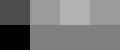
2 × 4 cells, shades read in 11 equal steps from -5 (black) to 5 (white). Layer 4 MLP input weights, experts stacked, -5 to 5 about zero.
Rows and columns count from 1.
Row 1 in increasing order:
-2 1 1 2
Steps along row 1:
up up down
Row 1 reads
-2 1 2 1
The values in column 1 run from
-5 to -2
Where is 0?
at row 2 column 2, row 2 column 3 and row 2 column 4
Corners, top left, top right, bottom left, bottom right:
-2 1 -5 0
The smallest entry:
-5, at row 2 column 1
